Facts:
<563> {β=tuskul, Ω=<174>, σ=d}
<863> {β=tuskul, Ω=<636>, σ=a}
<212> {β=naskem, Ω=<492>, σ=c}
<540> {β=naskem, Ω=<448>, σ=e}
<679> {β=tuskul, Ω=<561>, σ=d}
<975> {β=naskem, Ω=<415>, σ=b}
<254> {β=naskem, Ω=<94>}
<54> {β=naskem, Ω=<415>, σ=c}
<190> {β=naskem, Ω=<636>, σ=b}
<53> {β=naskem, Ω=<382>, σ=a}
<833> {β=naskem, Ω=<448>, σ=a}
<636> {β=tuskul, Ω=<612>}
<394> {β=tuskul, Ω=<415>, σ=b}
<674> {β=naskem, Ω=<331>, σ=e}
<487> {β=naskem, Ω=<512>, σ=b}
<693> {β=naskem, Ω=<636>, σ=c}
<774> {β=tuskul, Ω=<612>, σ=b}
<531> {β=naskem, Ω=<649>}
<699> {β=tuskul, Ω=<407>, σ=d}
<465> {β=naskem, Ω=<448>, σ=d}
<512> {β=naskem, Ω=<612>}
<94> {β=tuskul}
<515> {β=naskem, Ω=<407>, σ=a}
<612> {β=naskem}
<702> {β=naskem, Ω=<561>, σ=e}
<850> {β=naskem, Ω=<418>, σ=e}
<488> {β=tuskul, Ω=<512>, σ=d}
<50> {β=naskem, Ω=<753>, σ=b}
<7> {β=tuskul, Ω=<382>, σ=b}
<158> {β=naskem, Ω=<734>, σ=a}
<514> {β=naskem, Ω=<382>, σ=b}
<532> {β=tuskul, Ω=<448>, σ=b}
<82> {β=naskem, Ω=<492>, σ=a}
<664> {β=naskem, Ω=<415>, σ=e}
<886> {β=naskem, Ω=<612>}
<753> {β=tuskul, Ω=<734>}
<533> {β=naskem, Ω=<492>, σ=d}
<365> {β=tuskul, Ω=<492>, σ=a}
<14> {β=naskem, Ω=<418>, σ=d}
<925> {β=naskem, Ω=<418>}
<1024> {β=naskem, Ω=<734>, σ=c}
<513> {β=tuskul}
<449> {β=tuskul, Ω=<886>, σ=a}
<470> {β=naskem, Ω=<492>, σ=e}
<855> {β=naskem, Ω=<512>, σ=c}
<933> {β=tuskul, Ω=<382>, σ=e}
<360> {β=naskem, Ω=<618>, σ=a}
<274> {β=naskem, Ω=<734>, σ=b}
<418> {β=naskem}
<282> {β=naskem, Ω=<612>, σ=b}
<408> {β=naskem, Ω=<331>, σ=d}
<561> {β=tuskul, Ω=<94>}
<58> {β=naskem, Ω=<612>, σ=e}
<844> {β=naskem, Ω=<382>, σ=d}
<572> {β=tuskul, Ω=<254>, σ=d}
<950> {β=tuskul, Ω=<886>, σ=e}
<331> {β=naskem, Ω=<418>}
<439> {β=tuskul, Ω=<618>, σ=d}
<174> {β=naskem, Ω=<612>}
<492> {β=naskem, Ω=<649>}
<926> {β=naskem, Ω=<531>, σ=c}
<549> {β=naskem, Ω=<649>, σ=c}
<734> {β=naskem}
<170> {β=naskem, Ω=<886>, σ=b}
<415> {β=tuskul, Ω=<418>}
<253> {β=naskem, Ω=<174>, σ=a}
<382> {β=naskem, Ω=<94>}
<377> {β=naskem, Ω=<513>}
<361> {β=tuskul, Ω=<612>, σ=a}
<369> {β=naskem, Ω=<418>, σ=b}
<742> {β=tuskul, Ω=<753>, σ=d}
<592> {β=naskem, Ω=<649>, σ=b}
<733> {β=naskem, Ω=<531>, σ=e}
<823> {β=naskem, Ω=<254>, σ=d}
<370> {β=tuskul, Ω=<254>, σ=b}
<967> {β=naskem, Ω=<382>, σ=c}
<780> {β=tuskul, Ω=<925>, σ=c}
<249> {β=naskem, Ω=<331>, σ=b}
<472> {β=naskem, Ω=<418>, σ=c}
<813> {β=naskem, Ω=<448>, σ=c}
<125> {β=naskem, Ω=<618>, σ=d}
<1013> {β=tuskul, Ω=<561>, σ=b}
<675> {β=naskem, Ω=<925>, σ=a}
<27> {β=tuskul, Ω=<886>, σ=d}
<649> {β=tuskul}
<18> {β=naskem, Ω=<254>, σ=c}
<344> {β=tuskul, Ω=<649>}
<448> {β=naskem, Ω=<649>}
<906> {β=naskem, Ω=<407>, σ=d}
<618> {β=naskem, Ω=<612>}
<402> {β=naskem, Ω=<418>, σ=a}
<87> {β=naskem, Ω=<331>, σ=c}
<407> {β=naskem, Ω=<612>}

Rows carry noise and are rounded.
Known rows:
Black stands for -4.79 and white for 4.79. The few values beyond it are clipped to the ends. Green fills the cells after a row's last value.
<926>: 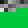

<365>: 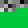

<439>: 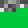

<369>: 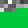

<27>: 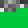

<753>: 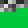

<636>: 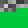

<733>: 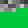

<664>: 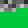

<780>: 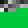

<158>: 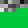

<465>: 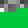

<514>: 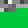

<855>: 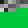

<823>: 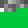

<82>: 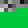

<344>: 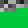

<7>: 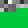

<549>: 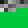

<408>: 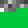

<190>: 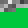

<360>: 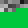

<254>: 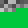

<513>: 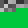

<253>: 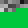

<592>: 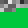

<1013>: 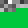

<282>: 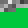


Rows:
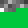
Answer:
<14>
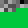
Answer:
<449>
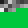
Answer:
<87>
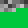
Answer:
<470>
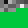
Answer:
<933>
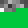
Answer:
<533>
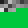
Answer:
<212>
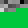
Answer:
<833>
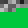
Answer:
<448>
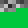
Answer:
<492>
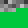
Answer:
<702>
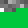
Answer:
<844>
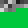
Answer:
<331>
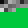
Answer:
<813>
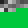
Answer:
<18>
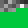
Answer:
<950>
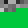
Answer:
<382>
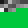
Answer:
<54>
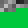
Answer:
<886>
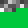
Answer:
<742>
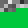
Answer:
<774>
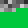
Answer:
<674>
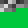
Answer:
<734>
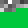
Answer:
<249>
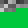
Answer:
<377>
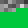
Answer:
<58>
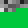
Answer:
<53>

